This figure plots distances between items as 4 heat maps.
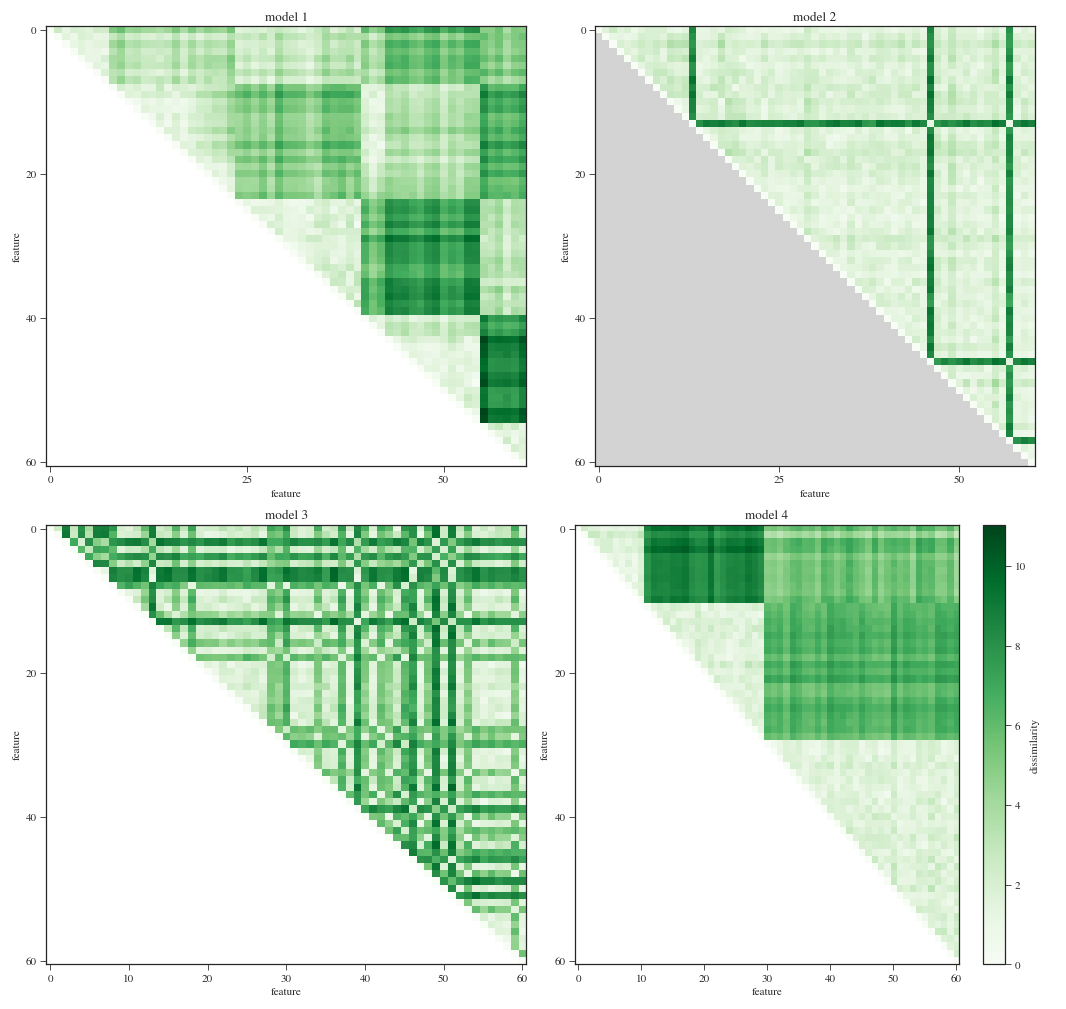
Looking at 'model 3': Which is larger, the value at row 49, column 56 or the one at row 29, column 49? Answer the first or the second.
the first
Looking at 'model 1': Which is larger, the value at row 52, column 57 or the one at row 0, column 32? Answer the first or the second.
the first
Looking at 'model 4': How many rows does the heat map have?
61
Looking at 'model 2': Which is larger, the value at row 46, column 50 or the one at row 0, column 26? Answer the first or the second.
the first
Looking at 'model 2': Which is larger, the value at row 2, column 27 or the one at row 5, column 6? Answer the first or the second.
the first
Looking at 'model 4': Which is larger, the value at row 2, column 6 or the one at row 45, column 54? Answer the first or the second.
the second
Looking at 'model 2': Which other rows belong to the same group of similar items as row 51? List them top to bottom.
0, 1, 2, 3, 4, 5, 6, 7, 8, 9, 10, 11, 12, 14, 15, 16, 17, 18, 19, 20, 21, 22, 23, 24, 25, 26, 27, 28, 29, 30, 31, 32, 33, 34, 35, 36, 37, 38, 39, 40, 41, 42, 43, 44, 45, 47, 48, 49, 50, 52, 53, 54, 55, 56, 58, 59, 60
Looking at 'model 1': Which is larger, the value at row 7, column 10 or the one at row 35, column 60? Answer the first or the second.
the first
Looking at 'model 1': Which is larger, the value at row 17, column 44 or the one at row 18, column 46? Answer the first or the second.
the first
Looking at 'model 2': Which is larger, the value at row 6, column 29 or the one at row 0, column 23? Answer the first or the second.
the first
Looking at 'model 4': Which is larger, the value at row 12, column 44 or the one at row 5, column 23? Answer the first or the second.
the second
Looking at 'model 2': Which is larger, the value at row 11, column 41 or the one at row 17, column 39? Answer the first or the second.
the second
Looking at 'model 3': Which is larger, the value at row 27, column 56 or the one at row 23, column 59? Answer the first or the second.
the second
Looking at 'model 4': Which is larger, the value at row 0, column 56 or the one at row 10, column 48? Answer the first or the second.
the first
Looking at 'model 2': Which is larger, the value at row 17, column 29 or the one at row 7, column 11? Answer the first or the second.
the first
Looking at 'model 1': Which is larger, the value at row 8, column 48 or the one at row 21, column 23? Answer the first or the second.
the first
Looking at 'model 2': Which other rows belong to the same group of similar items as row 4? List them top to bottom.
0, 1, 2, 3, 5, 6, 7, 8, 9, 10, 11, 12, 14, 15, 16, 17, 18, 19, 20, 21, 22, 23, 24, 25, 26, 27, 28, 29, 30, 31, 32, 33, 34, 35, 36, 37, 38, 39, 40, 41, 42, 43, 44, 45, 47, 48, 49, 50, 51, 52, 53, 54, 55, 56, 58, 59, 60
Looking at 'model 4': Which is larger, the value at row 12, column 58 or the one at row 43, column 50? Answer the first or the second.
the first
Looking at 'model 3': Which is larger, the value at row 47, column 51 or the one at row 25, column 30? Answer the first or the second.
the first
